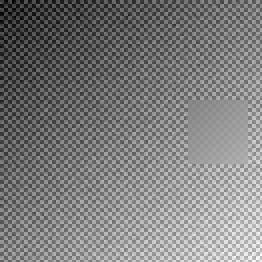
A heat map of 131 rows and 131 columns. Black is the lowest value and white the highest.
Calmest part: middle right. Lone odd cells: none. Grain: checkered. Slope: up to the bottom right. Odd patch: calmer, in the middle right.
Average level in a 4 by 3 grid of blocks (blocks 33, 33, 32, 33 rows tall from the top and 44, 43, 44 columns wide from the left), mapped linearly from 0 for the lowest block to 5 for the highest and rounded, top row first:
0 1 2
1 2 3
2 3 4
3 4 5
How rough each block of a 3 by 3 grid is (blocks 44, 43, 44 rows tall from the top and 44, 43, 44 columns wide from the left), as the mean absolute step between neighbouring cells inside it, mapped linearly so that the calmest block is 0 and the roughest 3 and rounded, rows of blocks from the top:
3 3 3 | 3 3 0 | 3 3 3
